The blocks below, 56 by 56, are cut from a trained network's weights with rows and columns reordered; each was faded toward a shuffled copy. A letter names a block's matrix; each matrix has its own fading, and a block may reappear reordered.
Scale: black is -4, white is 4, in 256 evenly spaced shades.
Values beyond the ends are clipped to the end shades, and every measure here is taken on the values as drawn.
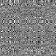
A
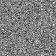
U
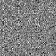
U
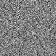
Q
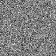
Q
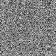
Q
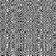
A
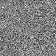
Q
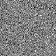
U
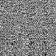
Q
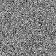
Q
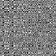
A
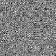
U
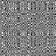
A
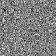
U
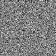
Q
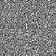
U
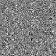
U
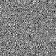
U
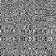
A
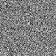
U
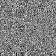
Q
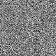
U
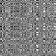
A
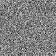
Q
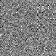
U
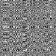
A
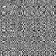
A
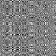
A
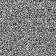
Q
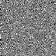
U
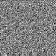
U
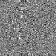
U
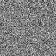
Q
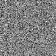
Q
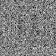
Q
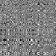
A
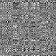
A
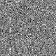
U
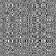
A
